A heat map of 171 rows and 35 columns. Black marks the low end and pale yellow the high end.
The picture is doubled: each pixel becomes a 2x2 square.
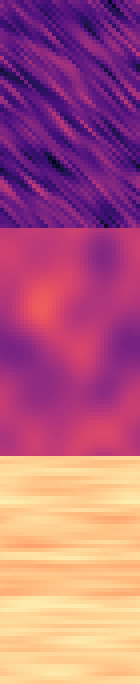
The table splits into 3 rows of 1 panel. Panel 1,1: low, slanting down to the right. Panel 2,1: middling, smooth. Panel 3,1: very high, streaked across, faint in contrast.
